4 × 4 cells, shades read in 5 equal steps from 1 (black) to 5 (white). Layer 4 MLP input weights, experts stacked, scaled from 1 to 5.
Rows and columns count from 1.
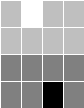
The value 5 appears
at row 1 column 2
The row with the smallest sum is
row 4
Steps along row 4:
same down up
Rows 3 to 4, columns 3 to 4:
3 3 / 1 3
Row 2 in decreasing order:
4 4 4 4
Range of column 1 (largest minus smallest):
1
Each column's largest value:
4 5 4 4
